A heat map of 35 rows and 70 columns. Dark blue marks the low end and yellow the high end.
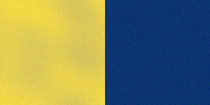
It is made of 1 by 2 panels. Panel 1,1: very high, smooth, faint in contrast. Panel 1,2: very low, flat.
